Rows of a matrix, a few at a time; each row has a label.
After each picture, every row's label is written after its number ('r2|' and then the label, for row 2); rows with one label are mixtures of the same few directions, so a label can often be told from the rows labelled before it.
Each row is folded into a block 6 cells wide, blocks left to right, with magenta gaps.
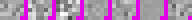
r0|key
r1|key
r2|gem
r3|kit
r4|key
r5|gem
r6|key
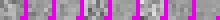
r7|key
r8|key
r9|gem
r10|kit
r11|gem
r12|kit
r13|kit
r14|key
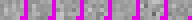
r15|kit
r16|gem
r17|key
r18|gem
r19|gem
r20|key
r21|kit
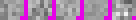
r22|key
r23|kit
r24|kit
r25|key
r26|key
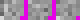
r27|kit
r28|gem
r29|kit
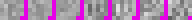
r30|key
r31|key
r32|gem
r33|kit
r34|kit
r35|gem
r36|kit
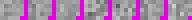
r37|gem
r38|key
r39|gem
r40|gem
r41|kit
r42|key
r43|key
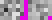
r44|gem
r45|gem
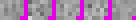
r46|kit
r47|kit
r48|key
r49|kit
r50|key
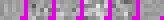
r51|kit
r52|kit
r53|key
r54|kit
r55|key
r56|gem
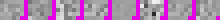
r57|gem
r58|kit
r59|key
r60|key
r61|key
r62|key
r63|key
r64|kit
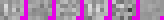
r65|kit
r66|kit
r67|gem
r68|kit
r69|gem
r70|gem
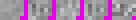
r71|gem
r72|kit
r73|kit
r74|kit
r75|key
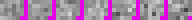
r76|kit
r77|gem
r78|key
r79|kit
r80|key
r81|key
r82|gem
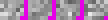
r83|key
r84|gem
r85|key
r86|gem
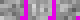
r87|kit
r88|kit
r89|gem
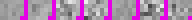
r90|key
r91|gem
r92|key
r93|kit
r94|kit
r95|key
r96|kit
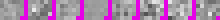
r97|key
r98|gem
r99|gem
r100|key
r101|key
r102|key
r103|kit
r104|key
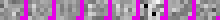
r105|key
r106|kit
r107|kit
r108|gem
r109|kit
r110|key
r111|gem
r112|gem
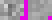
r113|key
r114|gem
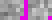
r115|key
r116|kit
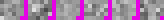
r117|kit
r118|gem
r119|key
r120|key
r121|key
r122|key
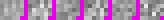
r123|kit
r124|kit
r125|gem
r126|kit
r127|gem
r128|key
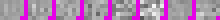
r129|kit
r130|kit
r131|kit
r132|key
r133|gem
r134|kit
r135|key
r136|key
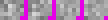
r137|key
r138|gem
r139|kit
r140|kit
